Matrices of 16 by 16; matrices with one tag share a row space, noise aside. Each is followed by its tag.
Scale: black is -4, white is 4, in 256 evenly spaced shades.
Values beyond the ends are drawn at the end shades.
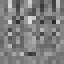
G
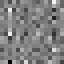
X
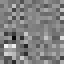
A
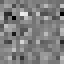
A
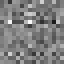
G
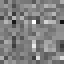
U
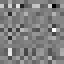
X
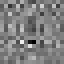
G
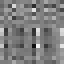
U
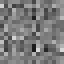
U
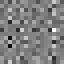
X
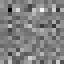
G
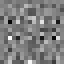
G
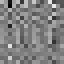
X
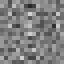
G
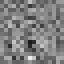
G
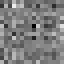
U
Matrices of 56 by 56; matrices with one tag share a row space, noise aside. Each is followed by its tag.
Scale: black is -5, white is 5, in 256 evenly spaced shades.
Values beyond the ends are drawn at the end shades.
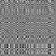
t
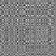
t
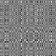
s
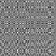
t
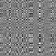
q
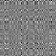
s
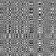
q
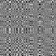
q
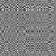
t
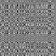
t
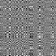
q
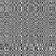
s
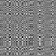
q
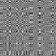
q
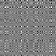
s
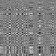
q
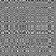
t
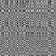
t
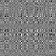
s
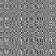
s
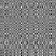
s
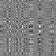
q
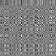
s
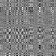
q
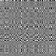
s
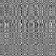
s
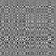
t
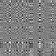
q
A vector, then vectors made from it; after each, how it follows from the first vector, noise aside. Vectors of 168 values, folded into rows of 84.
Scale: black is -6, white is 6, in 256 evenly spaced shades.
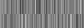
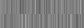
shrunk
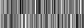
scaled up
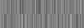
shrunk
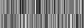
scaled up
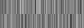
negated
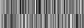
scaled up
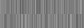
shrunk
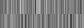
negated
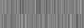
shrunk
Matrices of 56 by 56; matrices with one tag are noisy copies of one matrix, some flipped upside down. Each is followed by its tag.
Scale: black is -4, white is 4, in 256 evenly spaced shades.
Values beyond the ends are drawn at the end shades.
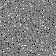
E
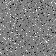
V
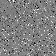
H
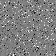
H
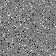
E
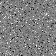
V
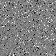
H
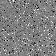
H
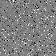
H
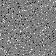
E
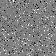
H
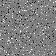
E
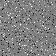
E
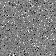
H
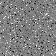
V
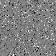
H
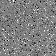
H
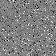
H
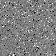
H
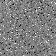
V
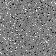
V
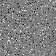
E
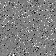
H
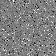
H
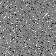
V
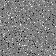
E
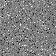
E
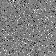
H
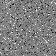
V
